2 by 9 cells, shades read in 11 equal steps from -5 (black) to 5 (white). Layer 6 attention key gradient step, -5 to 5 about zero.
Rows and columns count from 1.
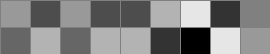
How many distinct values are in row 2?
6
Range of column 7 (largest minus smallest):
9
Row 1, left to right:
1 -2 1 -2 -2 2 4 -3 0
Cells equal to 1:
3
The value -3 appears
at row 1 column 8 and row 2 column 6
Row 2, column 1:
-1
